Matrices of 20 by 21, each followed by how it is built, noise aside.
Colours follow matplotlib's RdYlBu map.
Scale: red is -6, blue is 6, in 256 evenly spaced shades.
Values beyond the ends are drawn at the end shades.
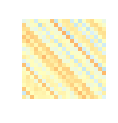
Toeplitz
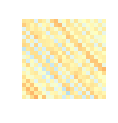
Toeplitz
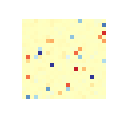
sparse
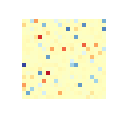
sparse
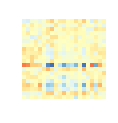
low rank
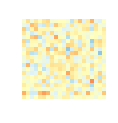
low rank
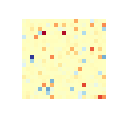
sparse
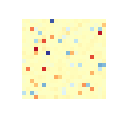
sparse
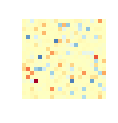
sparse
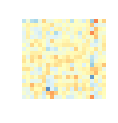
low rank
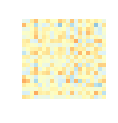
low rank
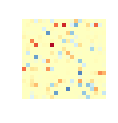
sparse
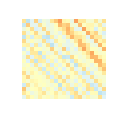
Toeplitz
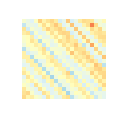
Toeplitz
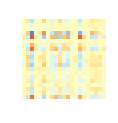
low rank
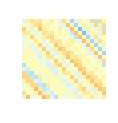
Toeplitz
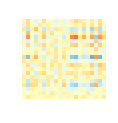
low rank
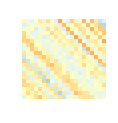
Toeplitz
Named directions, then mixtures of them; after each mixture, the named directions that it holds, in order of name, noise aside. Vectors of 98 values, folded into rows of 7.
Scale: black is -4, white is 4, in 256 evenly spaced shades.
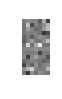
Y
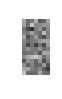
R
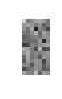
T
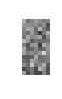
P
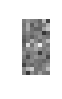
Y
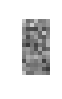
R, T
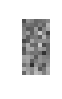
P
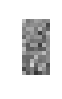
P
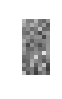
P, R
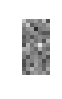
T, Y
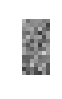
P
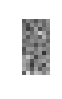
P, Y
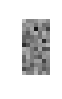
T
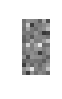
Y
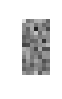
T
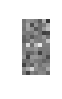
Y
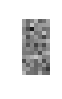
R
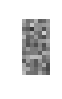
R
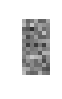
R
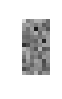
T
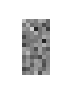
R, T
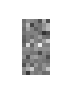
Y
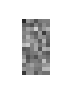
R, T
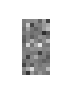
Y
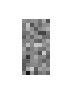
P, Y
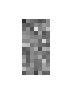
T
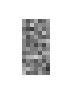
R
